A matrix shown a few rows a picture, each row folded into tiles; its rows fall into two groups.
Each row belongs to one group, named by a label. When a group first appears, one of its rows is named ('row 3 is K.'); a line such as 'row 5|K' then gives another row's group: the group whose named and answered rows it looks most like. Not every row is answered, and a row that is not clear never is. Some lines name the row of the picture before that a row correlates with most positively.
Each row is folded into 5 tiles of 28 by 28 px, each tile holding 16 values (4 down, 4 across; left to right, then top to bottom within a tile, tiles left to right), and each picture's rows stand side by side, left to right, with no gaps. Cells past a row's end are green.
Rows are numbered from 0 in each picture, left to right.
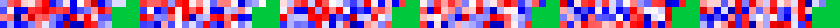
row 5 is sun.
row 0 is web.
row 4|sun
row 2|web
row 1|web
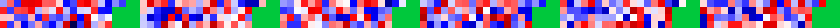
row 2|web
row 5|sun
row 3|web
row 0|web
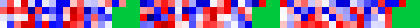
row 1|sun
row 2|sun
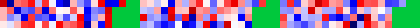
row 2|web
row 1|web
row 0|sun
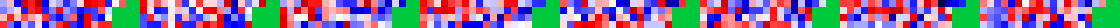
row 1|sun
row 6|web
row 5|sun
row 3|web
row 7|web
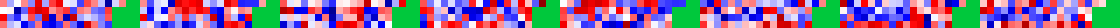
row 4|web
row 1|web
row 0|web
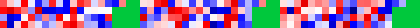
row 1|web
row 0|sun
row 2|web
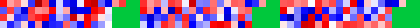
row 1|sun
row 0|web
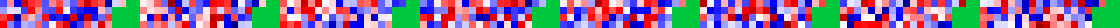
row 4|web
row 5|web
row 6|sun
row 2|web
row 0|web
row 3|web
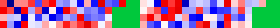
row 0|sun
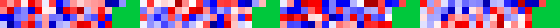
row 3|sun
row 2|web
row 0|sun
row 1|web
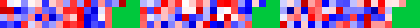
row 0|sun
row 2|web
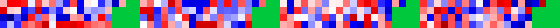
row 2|web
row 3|sun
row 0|sun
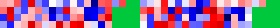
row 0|sun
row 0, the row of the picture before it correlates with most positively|1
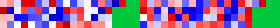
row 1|sun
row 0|sun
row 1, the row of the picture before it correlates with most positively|0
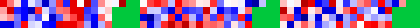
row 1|sun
